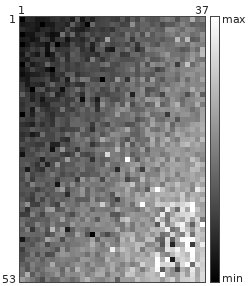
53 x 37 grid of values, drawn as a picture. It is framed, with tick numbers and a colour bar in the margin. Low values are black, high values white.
The halves do not mirror each other. The bottom right is the roughest part. The ninth with the highest average is the bottom right. The field climbs toward the bottom right. An odd patch, rougher than its surroundings, sits in the bottom right.
